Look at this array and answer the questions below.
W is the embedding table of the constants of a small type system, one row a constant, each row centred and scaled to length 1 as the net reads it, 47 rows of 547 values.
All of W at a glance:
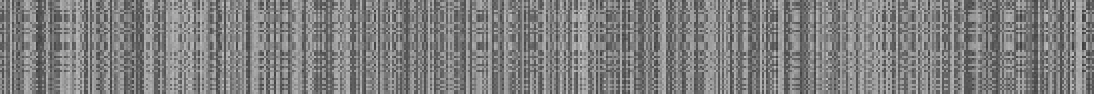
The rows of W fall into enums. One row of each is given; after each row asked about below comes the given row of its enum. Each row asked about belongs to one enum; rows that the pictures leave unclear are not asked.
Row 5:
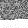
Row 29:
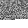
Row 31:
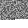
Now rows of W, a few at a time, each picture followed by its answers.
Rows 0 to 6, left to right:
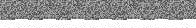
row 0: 31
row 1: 29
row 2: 29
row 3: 31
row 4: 29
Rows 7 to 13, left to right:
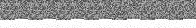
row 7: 5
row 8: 5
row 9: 5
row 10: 5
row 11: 29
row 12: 31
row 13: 31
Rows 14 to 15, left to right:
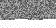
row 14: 5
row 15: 29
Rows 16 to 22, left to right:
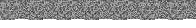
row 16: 5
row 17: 31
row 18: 31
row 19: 31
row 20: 31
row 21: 5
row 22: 5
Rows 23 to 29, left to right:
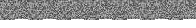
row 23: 5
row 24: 5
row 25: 31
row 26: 29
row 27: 29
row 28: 5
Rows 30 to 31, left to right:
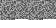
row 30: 31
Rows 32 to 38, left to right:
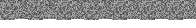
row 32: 5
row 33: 29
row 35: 5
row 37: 31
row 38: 31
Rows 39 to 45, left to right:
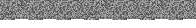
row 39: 29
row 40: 31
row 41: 31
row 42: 29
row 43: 31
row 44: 29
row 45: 31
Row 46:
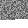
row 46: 31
